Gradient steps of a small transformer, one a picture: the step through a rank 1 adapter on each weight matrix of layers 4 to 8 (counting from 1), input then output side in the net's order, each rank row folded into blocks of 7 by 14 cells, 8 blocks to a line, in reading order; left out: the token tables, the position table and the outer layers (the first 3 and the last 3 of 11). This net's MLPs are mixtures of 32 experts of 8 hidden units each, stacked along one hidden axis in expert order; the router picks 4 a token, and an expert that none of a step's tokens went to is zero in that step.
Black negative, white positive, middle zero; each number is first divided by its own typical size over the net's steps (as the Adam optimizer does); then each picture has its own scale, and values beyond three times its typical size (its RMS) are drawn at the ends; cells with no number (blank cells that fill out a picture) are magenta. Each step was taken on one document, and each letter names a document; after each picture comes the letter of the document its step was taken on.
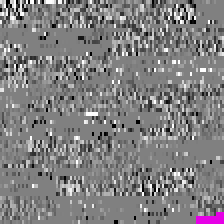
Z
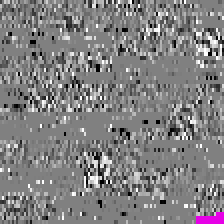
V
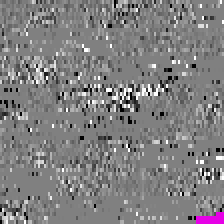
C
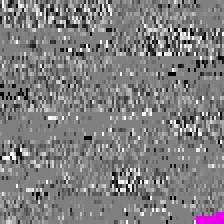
V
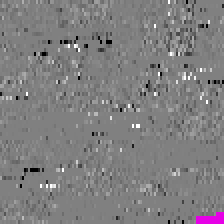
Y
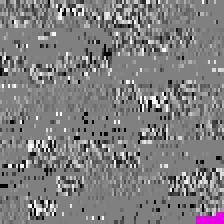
Z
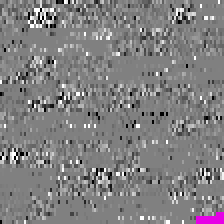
C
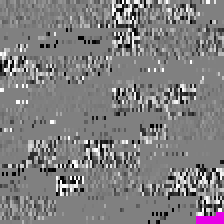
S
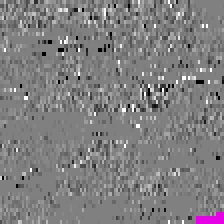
Y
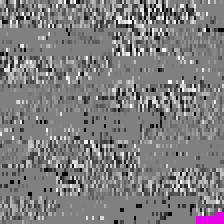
S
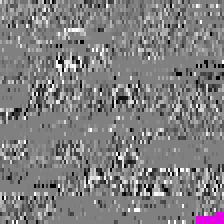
V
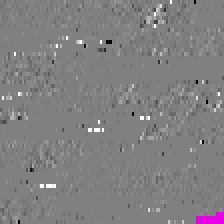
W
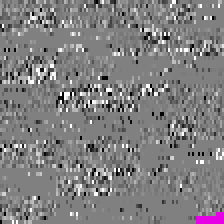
C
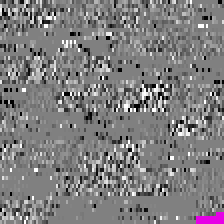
C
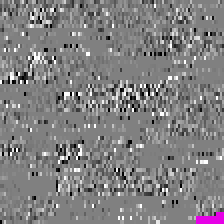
C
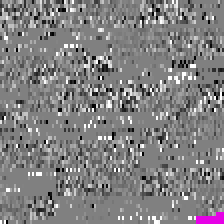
C
